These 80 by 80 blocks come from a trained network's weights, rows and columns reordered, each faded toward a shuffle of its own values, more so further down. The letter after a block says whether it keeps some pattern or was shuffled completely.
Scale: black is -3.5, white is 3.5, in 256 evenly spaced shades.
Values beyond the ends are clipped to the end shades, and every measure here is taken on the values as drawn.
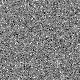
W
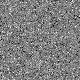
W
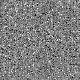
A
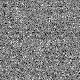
A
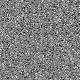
W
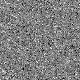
A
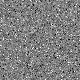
W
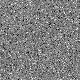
W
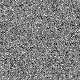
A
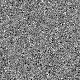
W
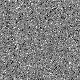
W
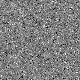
W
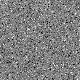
W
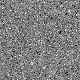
W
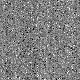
A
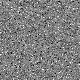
W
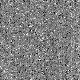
A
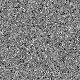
W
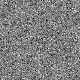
W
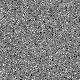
W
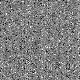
A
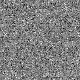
A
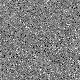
W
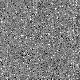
A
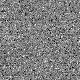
A
